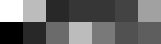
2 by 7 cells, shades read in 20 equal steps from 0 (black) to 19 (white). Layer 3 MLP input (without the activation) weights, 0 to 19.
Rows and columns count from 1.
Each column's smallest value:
0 3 3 4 4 5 7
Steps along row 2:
up up up down down up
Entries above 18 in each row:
1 0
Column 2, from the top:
14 3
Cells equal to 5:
1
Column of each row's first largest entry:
1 4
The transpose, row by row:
19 0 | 14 3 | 3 8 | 4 14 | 4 9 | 5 6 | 12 7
